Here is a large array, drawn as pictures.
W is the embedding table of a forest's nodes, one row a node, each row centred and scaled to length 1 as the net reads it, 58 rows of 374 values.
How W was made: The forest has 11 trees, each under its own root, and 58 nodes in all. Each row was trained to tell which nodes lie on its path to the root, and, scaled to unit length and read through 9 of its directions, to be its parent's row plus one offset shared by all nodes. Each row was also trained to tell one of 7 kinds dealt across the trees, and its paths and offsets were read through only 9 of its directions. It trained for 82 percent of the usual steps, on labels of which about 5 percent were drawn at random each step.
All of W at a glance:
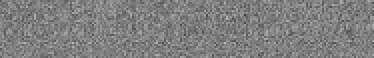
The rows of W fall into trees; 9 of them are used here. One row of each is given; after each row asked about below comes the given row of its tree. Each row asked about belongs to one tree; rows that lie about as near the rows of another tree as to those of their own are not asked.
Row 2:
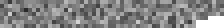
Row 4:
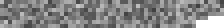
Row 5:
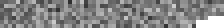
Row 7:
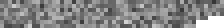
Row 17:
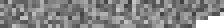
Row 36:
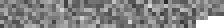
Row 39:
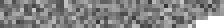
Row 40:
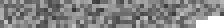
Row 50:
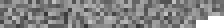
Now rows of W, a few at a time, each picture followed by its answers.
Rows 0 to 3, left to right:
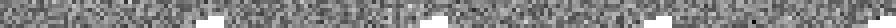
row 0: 50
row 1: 2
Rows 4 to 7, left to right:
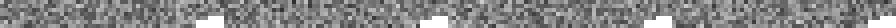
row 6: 36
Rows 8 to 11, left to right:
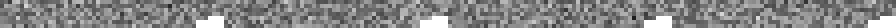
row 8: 2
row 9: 4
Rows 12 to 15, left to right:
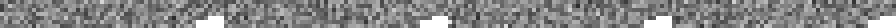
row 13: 2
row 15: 40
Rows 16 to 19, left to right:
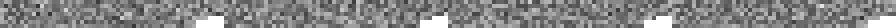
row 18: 17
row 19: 36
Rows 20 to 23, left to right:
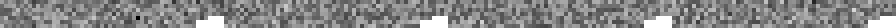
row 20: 5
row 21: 4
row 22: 40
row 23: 36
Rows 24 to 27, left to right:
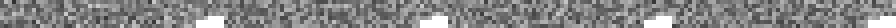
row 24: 39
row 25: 4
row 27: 17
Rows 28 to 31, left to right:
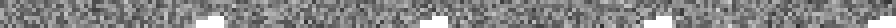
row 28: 2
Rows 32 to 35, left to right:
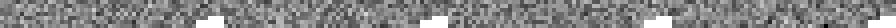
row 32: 36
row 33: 5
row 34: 17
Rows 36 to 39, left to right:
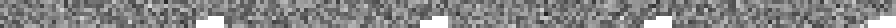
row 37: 4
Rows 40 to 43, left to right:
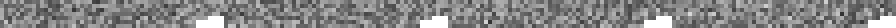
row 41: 40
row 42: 39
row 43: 39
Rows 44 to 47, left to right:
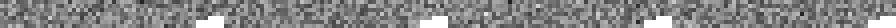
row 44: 2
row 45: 17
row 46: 39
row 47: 36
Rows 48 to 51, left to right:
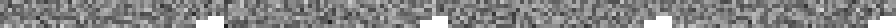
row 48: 40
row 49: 39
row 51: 36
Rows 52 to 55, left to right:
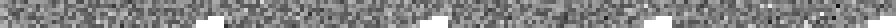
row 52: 36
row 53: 39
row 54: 40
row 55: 39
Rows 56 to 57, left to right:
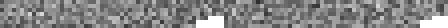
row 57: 50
